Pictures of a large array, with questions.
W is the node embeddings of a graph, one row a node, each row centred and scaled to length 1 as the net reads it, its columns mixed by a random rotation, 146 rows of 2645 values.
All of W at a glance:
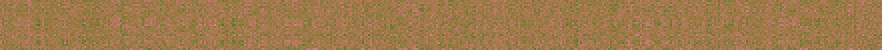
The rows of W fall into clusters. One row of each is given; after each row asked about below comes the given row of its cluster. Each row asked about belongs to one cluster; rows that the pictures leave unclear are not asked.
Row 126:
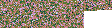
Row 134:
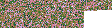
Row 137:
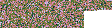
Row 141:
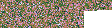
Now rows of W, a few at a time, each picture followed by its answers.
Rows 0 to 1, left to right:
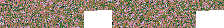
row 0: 137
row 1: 134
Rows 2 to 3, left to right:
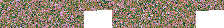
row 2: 137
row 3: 126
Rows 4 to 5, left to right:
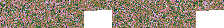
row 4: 137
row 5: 134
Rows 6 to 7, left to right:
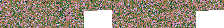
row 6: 141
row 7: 126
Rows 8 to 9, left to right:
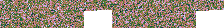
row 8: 137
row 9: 137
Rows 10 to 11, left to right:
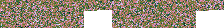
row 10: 141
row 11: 126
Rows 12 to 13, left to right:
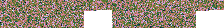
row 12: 134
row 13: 137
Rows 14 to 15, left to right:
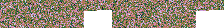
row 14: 126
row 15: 134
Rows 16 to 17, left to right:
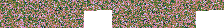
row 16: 134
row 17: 126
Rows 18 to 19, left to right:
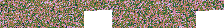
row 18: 137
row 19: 137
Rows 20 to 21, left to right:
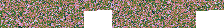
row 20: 141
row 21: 126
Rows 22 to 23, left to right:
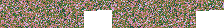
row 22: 141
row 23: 141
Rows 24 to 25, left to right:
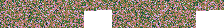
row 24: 134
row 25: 134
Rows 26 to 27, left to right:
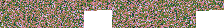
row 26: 134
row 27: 141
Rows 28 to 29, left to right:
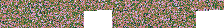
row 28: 126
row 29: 137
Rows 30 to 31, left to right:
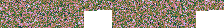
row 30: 141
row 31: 134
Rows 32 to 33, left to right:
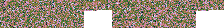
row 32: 134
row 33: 134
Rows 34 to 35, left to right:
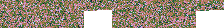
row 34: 141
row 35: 141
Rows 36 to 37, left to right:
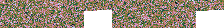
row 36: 137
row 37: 126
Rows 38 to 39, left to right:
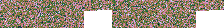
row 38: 141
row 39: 134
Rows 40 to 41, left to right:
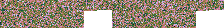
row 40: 134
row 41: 137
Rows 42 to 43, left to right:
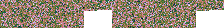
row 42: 141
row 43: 141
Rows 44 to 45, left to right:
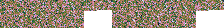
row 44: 134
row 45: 134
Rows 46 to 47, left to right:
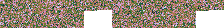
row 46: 137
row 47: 126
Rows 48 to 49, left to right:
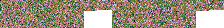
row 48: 126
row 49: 141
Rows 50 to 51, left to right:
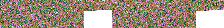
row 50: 126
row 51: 137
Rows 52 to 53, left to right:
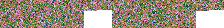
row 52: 134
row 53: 126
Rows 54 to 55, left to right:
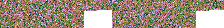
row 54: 134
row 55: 137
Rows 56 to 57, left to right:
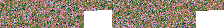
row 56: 137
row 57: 126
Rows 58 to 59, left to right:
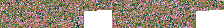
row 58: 141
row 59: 137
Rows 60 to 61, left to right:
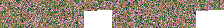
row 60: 141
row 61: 134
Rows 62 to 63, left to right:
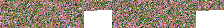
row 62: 137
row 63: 134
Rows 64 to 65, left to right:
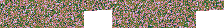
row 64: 137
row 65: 137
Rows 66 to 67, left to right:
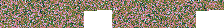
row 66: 126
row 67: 126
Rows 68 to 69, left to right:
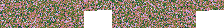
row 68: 141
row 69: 126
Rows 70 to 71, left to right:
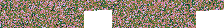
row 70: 137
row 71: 137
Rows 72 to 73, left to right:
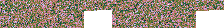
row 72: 137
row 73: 137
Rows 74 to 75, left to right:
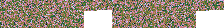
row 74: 134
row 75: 137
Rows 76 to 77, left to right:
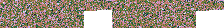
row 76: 137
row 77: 137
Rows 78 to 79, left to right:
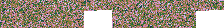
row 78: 134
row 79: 137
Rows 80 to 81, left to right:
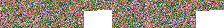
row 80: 141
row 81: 141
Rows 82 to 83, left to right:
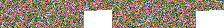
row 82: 134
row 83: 141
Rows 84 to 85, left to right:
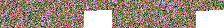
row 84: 134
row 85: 137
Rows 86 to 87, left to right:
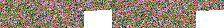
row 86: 137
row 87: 134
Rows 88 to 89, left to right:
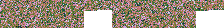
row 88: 141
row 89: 126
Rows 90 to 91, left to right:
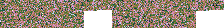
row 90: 134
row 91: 137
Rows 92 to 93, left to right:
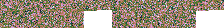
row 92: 126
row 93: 134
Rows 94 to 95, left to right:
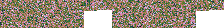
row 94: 134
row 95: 141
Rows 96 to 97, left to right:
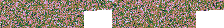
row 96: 137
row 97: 137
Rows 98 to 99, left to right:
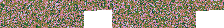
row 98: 137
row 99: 126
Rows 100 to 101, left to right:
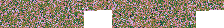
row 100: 134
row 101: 141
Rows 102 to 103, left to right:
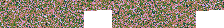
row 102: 134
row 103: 126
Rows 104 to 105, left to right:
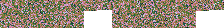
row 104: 126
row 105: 126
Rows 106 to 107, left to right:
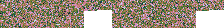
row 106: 141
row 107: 126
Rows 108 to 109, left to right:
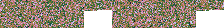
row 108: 141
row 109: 141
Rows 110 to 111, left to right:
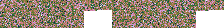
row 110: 141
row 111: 134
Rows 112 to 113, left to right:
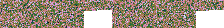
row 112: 137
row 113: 137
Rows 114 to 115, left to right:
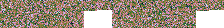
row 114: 126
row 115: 126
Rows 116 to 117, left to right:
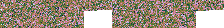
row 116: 141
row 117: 137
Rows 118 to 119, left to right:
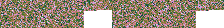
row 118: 134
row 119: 134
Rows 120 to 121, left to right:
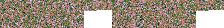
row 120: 134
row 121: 134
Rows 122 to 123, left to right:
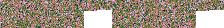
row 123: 137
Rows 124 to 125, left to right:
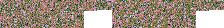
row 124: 137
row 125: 137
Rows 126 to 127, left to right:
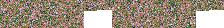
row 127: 141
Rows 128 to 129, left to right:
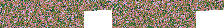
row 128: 137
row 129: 137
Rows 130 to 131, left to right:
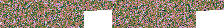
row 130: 137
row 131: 137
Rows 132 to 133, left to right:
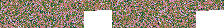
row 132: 126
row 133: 134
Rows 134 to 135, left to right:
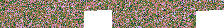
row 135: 137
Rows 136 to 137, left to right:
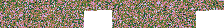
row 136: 134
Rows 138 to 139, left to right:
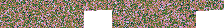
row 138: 134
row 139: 137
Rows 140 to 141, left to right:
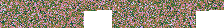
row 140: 126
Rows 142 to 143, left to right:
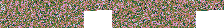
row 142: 126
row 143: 126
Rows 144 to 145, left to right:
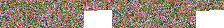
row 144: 134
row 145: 141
